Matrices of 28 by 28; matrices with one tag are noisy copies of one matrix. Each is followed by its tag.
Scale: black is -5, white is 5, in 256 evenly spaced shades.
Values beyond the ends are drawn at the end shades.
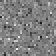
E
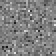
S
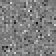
S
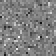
E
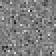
S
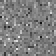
E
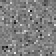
S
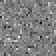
E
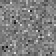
S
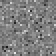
S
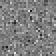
S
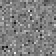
S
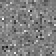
S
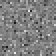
S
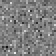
S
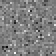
S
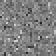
E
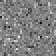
E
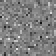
E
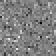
E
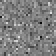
E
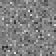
S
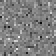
E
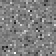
S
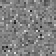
S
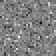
E
